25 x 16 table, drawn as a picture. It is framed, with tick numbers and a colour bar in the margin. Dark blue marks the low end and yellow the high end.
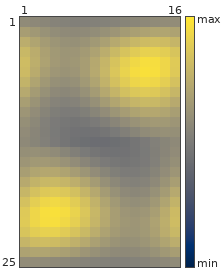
Ninth with the lowest average: centre. Symmetry: a half turn. Average level on the scale: 70%. Slope: none.
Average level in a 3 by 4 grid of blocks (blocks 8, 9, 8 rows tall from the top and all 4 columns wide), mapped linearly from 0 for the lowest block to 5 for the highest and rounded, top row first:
2 1 4 5 | 1 0 0 1 | 5 4 1 2
